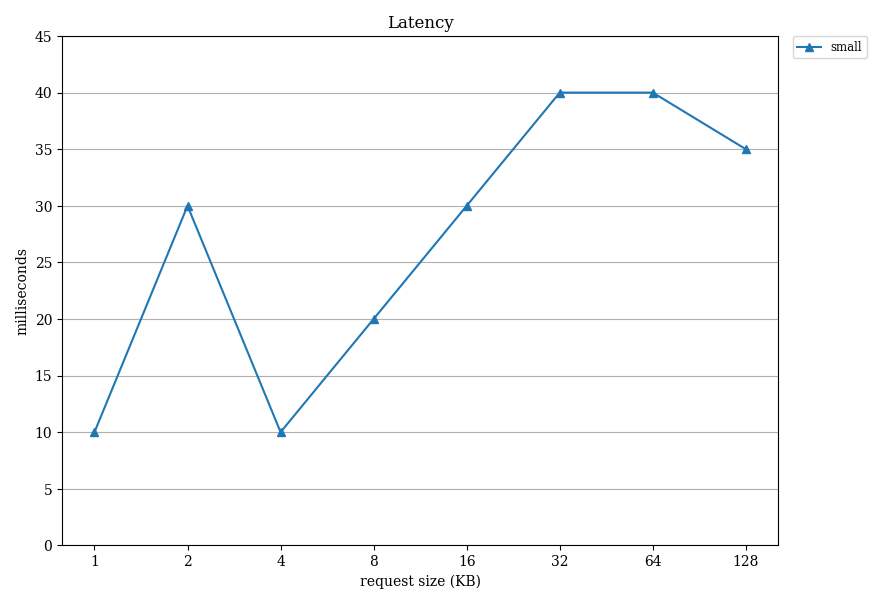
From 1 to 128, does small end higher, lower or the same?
higher
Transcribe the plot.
Title: Latency
x-axis: request size (KB), ticks 1 2 4 8 16 32 64 128
y-axis: milliseconds, ticks 0 5 10 15 20 25 30 35 40 45
Legend: small
Values:
small: 10 30 10 20 30 40 40 35
